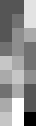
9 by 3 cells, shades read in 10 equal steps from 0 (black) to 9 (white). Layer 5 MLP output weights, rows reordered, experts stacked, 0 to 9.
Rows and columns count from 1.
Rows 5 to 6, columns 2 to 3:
6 4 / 7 5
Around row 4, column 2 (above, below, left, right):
5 6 4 4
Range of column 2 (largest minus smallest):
6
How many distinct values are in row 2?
3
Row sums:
14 15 14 13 17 18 13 18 16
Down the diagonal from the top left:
3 4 6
